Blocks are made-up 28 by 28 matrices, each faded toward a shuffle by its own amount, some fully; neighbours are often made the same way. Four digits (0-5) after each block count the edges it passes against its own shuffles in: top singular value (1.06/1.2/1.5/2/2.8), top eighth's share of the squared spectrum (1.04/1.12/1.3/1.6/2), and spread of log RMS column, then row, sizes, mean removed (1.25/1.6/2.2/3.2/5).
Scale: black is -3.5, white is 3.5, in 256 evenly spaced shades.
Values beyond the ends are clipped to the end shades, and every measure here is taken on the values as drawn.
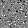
0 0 0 0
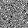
0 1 0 0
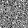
0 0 0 0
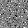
1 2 0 0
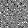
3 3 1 0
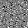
3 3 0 0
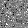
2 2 1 0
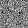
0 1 0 0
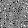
2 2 0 0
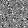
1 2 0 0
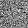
1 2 0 1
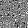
2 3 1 1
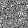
0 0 0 0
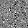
2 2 1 0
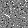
0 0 0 0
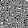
1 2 1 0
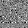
2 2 0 2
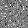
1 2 1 1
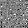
1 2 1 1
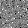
0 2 0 0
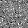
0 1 0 0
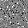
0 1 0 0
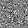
0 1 0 1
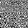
1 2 0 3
